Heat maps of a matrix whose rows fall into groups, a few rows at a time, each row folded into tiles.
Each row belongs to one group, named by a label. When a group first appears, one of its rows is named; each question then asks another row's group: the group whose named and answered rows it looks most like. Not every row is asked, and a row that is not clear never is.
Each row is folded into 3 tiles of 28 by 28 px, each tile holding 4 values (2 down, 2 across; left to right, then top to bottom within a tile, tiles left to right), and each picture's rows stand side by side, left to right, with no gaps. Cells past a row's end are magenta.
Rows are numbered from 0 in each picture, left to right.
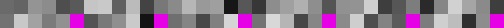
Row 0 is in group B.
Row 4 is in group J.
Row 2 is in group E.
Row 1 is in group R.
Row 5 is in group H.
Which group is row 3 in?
H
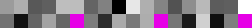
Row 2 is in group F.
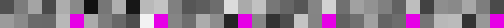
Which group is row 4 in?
F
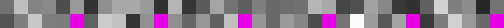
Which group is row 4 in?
B
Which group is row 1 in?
H
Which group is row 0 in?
F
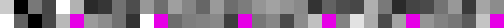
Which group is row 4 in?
B
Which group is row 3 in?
E
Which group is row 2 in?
R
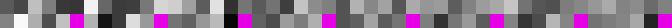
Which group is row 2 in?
R
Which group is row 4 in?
F
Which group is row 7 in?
R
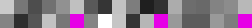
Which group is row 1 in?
B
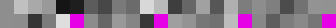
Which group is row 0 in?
E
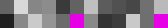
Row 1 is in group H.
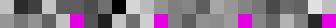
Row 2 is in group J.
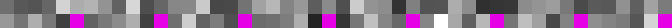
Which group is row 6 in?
H
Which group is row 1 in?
R
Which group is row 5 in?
B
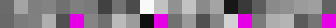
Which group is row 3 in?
H
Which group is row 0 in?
R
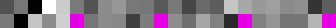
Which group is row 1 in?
H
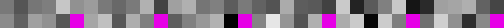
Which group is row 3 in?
B
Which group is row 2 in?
R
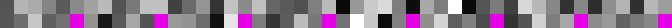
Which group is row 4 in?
H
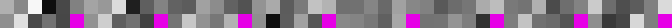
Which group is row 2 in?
B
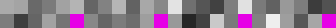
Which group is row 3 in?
B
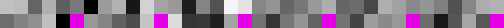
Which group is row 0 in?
R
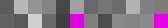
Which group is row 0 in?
F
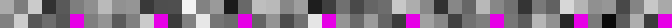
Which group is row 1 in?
E
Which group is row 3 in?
E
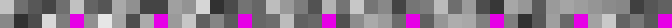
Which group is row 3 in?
F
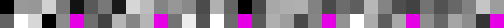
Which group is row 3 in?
H
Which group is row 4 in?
B
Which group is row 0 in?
H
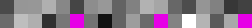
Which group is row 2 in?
B
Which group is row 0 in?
H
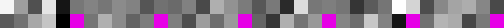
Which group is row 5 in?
H
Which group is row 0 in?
R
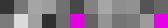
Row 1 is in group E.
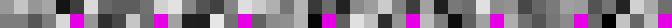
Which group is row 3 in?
R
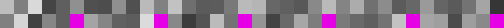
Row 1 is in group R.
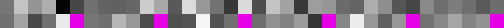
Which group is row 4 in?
B
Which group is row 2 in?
F
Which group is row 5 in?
B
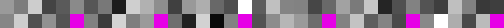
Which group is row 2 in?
F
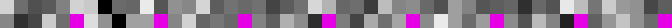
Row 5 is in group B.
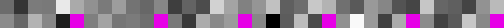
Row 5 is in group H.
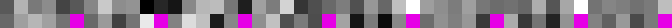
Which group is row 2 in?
H
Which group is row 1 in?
E
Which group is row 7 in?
F
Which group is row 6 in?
F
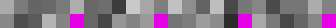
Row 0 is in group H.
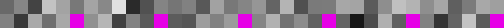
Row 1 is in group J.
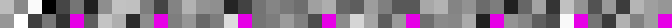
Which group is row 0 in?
J
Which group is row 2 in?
E
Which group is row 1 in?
H
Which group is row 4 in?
B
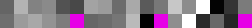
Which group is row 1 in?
R
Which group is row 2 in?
J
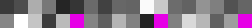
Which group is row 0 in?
B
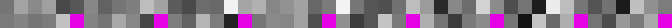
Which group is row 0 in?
E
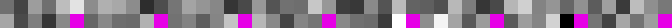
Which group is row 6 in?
R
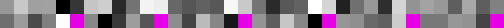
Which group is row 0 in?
E
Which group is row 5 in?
R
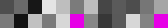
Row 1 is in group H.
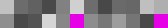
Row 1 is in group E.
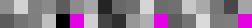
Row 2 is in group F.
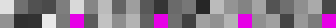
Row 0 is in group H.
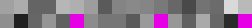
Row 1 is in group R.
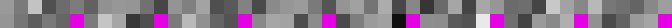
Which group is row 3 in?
H
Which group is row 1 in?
H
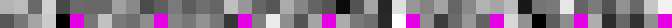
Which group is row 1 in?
B
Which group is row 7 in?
F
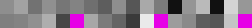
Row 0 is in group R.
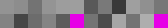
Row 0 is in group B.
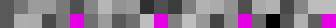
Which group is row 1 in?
E
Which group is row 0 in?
H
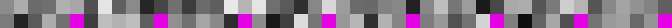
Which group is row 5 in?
E
